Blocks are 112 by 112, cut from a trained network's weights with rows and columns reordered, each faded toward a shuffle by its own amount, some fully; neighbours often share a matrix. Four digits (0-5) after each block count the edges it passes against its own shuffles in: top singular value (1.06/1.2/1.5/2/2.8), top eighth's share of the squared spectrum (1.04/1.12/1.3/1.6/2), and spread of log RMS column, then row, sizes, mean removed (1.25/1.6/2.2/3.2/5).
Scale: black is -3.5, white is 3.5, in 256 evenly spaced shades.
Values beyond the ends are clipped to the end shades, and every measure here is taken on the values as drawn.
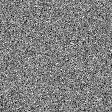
0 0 0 0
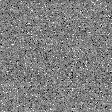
1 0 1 0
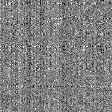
4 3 0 3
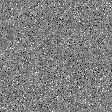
0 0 0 0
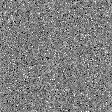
1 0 0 0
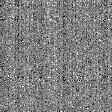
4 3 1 3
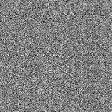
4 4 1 2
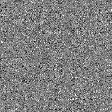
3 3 2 2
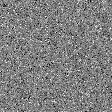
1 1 0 0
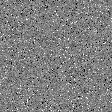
0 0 0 0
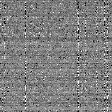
4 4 3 0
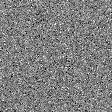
1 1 0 0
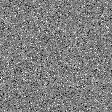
0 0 0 0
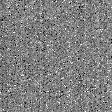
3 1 0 1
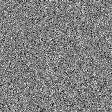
1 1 0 0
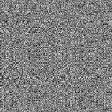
4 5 2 3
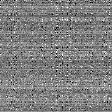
4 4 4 1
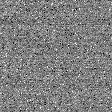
2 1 0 0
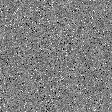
0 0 0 0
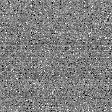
3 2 2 0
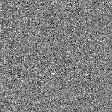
2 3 1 1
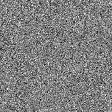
2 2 0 0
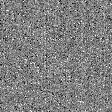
2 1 0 1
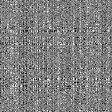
4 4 2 4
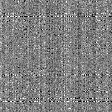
4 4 0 3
